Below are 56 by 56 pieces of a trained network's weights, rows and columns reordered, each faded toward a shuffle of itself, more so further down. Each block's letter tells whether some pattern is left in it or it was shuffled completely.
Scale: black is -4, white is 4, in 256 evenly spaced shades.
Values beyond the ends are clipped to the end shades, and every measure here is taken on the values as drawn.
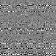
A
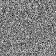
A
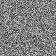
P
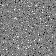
P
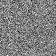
P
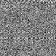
A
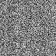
A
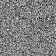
A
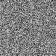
A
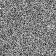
P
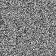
P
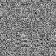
A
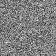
P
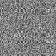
A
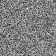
P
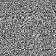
A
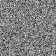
P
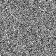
P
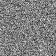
P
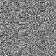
A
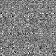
A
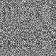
A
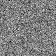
P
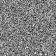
P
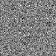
A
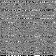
A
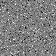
P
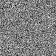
P
